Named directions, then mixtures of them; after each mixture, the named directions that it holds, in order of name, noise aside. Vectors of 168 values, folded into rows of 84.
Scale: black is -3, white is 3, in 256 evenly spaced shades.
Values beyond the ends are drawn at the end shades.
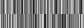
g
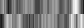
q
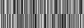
g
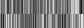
g, q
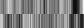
q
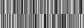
g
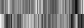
q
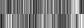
g, q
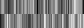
g, q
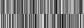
g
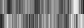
q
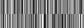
g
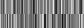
g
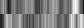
q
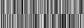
g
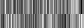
g, q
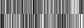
g, q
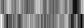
q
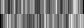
g, q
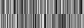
g
